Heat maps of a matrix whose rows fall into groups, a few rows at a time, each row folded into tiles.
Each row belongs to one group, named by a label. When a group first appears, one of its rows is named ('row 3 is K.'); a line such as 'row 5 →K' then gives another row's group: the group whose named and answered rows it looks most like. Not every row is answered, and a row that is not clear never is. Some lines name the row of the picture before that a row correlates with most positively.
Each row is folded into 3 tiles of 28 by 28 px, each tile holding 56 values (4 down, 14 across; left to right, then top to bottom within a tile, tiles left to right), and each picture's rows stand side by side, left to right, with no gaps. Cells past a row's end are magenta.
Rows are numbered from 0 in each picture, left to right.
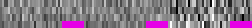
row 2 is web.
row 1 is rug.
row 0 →rug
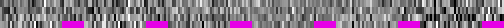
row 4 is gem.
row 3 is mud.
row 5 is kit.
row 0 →web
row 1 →web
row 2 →rug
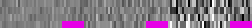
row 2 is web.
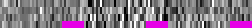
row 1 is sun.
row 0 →mud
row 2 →web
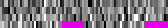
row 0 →web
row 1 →sun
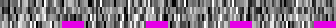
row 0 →web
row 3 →web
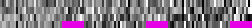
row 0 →gem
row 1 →rug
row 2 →kit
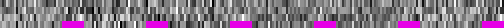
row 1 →web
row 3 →kit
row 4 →kit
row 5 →gem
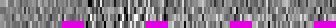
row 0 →mud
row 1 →sun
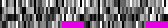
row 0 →kit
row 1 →kit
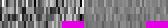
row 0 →kit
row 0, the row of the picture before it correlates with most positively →0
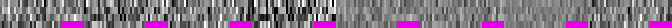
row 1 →kit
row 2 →sun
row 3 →kit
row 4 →rug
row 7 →sun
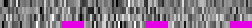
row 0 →sun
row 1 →web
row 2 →gem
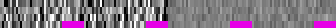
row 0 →sun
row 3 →rug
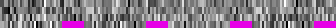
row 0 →web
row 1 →rug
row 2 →gem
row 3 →rug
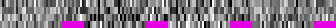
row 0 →gem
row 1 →kit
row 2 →web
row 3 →rug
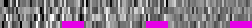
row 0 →sun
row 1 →gem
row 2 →mud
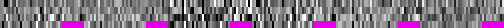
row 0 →sun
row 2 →kit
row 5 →kit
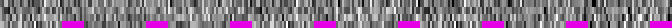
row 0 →web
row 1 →rug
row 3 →web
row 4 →gem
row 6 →sun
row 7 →sun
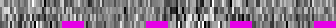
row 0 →rug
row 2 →web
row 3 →rug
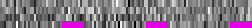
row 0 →kit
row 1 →rug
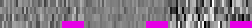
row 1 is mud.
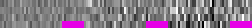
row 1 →mud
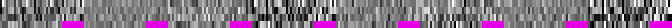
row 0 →kit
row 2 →gem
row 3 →kit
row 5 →rug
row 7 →kit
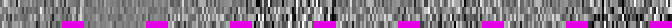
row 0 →mud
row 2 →gem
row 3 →sun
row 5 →rug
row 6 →gem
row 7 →kit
